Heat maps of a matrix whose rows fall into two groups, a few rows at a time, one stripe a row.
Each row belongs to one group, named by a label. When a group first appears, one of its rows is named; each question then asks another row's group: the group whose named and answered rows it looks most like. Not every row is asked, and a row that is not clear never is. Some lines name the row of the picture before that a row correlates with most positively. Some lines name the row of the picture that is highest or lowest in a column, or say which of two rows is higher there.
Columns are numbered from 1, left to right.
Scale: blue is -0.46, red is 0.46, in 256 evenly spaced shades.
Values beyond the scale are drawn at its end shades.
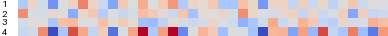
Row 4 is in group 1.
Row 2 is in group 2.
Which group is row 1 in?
1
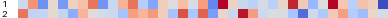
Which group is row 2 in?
2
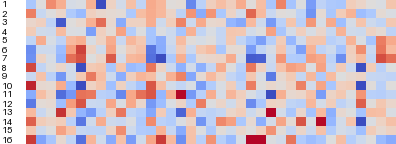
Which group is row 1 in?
1
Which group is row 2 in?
2
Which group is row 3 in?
1
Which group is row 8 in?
2
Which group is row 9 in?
1
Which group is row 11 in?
1
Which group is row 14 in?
2
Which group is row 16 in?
2
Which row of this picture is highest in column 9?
7
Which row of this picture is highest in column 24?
16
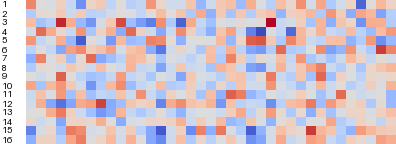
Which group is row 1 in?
2
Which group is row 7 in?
1
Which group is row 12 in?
1
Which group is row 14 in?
1
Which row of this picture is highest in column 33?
6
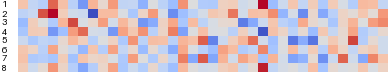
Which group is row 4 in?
1
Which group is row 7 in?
2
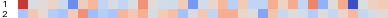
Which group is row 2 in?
1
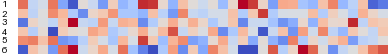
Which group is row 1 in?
2
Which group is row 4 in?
1
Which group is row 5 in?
2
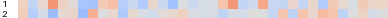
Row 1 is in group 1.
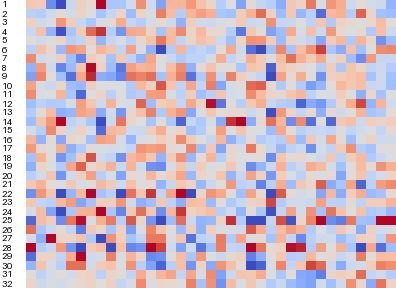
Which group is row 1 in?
1
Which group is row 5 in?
2
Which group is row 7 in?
2
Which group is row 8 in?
1
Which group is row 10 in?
2
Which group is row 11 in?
2
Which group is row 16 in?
1
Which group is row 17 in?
2
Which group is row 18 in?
1
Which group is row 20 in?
1
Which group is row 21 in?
2
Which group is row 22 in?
1
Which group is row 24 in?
1
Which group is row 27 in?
1
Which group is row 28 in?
2
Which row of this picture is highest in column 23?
28
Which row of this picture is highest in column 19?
12
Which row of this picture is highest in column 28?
28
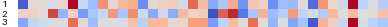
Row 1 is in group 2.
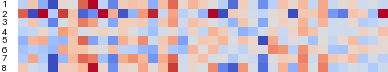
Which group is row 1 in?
1
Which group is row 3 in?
1
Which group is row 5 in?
1
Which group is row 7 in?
1
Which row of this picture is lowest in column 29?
5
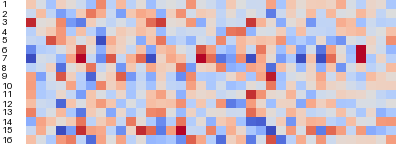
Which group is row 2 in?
1
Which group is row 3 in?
2
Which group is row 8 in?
1
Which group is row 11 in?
2
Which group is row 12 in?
1
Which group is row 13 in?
2
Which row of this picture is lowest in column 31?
5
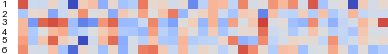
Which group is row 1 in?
2
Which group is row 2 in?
1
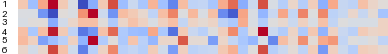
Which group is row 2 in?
1
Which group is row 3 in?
1
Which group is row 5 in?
1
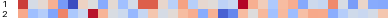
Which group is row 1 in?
2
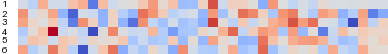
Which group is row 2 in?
2
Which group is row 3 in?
2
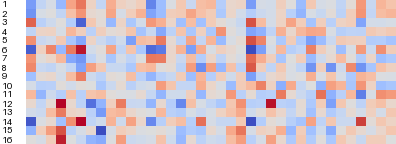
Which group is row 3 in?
2
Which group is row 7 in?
2
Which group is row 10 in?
2
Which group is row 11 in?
2
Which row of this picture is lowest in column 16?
12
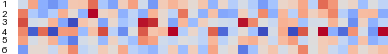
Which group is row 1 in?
1
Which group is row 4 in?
1
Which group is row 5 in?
2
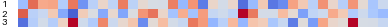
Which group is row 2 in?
2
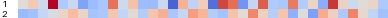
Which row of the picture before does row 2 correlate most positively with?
3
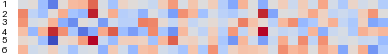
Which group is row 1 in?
1
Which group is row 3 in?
2
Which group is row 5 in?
1
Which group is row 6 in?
2
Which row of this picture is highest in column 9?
4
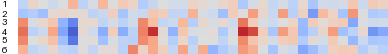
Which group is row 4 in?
2
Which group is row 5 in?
2
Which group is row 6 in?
2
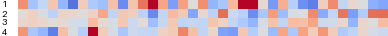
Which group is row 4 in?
1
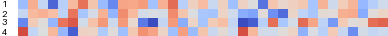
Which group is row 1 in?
1
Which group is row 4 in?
2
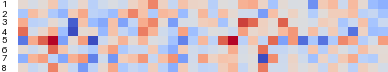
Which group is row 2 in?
1
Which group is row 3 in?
2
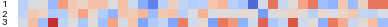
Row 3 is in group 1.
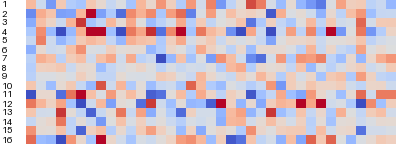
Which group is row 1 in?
2
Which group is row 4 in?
1
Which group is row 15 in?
2
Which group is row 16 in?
1
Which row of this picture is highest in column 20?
12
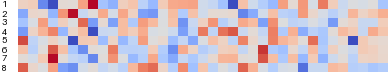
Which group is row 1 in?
1
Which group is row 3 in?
1
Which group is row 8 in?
2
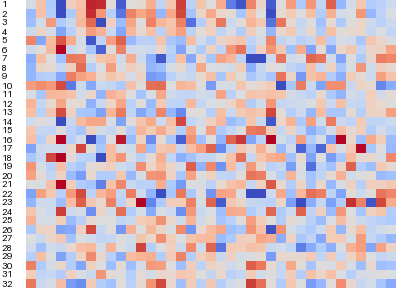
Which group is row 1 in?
1
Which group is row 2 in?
1
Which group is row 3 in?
1
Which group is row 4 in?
1
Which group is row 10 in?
2
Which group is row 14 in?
1
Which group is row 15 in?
2
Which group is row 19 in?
2
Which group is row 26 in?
1
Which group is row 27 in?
2
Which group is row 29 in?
1
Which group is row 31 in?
1
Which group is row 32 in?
2
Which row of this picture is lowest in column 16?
16
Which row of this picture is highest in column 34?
17
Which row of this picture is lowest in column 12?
13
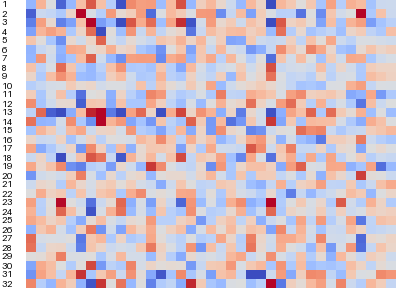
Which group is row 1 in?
1
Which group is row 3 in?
1
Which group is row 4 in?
1
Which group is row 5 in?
1
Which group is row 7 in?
1
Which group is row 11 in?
2
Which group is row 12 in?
2
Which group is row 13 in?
1
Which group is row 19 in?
2
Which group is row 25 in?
2
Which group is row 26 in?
1
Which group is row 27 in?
2
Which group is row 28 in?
2
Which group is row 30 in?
1
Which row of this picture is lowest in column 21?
14
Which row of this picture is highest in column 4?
23
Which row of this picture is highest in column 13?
19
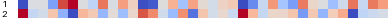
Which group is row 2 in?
2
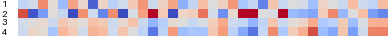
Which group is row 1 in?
1
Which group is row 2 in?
2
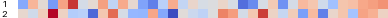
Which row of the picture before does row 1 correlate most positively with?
4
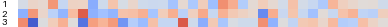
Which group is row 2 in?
1
